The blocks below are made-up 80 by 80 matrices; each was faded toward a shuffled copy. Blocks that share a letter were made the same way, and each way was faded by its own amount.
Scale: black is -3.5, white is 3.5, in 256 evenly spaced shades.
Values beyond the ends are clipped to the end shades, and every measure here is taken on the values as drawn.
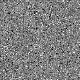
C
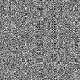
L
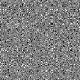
L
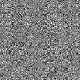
L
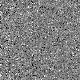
C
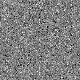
C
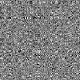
L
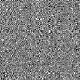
L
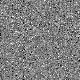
C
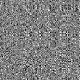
L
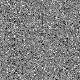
C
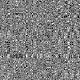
L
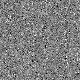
C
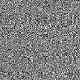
L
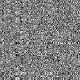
L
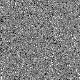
C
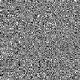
L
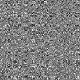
L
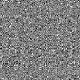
L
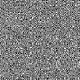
L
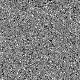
C
